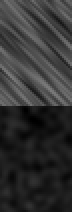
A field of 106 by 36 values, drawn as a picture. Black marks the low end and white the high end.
The table splits into 2 rows of 1 panel. Panel 1,1: low, slanting down to the right. Panel 2,1: very low, blotchy, faint in contrast.
